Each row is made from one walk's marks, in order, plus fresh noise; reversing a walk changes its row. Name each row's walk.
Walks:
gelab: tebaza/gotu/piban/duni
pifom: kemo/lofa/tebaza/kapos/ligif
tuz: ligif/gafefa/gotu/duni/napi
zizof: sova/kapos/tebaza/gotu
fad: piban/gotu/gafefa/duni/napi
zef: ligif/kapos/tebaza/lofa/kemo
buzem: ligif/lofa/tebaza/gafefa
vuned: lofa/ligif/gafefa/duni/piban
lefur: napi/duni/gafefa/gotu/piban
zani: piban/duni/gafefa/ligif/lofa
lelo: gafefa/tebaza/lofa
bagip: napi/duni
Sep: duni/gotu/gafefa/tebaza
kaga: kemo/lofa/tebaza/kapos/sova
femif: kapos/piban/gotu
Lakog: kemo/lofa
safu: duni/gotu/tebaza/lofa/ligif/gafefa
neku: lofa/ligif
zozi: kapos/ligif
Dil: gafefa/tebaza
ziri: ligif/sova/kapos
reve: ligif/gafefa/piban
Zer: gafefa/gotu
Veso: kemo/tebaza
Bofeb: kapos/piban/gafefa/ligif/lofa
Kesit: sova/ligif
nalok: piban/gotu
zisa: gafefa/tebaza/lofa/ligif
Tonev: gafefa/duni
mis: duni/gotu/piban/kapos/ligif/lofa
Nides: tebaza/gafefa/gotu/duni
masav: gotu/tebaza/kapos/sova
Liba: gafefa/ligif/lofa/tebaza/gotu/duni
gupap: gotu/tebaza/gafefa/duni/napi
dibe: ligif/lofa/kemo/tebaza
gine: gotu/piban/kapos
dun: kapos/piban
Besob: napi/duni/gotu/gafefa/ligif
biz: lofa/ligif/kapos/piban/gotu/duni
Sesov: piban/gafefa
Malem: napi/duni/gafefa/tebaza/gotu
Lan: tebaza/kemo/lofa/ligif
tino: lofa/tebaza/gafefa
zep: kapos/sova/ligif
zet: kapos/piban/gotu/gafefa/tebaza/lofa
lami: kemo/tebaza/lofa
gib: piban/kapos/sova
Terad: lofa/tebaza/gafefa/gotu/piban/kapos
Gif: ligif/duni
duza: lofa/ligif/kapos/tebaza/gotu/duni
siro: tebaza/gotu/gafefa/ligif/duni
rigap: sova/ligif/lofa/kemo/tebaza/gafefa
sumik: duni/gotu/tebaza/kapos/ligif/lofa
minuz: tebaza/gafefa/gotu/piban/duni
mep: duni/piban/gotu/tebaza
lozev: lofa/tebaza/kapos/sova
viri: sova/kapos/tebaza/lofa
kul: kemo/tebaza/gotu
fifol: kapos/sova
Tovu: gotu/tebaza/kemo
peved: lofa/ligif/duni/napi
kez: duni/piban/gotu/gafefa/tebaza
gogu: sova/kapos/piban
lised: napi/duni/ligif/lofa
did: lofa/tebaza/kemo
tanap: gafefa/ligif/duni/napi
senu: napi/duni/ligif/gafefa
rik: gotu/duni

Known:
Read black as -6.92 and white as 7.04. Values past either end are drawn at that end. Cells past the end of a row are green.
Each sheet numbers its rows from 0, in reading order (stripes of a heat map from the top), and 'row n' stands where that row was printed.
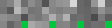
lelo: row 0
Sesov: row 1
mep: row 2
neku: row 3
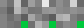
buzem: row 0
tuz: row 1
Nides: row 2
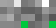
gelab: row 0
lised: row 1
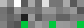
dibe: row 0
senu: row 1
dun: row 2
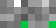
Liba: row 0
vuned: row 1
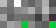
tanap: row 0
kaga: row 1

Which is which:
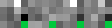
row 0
zef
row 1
reve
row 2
duza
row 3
kul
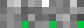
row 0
biz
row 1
peved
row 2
Malem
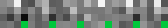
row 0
pifom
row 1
viri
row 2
Bofeb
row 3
bagip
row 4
lami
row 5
rigap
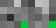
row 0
Kesit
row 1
mis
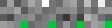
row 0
gogu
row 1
Gif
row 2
zozi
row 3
gupap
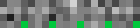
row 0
ziri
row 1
zizof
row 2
zani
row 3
gine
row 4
masav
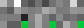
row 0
did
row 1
Zer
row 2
Besob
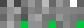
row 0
femif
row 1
kez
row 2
siro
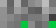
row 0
Dil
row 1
Lakog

